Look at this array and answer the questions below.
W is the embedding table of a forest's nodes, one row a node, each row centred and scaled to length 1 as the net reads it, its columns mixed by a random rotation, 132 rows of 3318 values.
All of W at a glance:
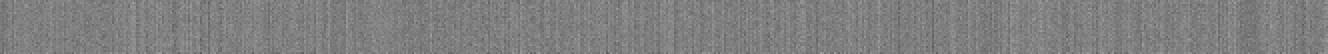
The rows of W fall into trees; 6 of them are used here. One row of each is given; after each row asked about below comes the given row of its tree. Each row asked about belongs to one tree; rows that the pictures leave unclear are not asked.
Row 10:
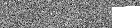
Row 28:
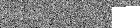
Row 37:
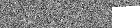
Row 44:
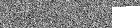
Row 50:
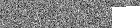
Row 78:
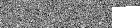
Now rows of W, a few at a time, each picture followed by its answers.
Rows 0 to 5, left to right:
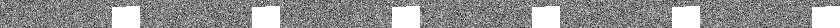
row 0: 37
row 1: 78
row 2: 37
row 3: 78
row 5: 78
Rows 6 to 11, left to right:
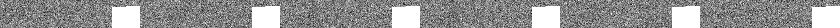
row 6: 37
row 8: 44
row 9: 44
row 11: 50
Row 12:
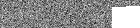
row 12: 28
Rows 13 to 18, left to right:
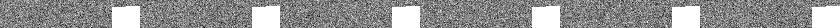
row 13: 78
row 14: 28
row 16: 28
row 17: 78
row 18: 28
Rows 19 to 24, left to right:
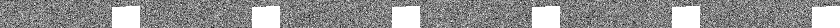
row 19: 28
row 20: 37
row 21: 44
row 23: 44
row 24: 44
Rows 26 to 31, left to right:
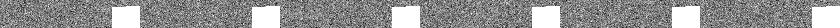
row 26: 37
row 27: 10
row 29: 10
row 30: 78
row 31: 37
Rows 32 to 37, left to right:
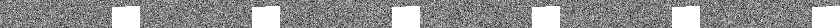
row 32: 78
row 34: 44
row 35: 78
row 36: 28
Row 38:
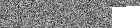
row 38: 50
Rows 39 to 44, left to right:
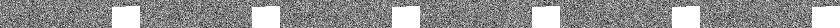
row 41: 44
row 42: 44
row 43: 37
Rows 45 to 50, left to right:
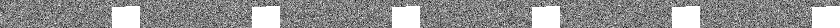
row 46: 44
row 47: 50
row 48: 50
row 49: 78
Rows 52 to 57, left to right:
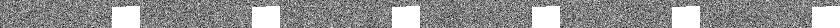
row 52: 44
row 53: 37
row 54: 37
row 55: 44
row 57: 44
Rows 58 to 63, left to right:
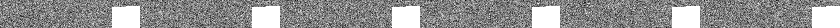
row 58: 44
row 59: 28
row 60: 28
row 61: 28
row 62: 37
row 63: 37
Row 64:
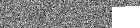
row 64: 78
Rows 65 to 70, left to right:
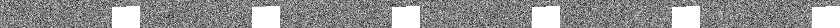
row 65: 37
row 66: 44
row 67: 50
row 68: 28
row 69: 37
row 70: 28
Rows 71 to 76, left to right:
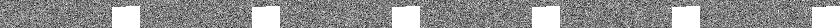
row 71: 28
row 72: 78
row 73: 10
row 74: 37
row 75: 37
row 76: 50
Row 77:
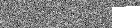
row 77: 10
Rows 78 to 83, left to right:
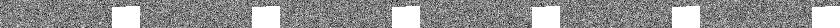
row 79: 44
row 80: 28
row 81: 50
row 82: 37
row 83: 78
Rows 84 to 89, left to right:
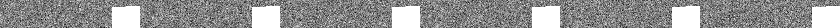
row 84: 78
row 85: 28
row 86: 78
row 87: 78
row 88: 78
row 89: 44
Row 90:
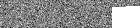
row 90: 78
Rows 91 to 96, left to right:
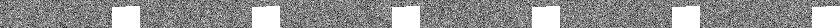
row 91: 78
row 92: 37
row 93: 50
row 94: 37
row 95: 28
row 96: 44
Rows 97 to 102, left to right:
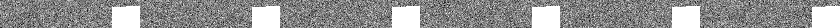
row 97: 44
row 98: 50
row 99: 44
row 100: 37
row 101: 44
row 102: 78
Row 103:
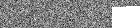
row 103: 44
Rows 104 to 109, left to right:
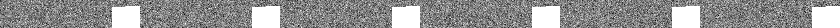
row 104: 78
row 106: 28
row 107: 44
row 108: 28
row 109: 78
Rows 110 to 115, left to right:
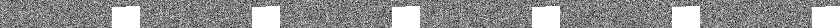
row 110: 28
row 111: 28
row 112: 78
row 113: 28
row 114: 44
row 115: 78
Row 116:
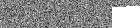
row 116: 37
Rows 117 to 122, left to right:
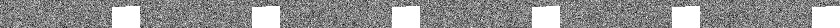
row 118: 78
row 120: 37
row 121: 78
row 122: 44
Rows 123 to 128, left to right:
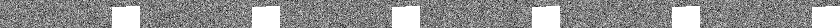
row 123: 50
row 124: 44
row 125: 28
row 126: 37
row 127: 78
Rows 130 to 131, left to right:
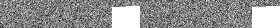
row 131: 44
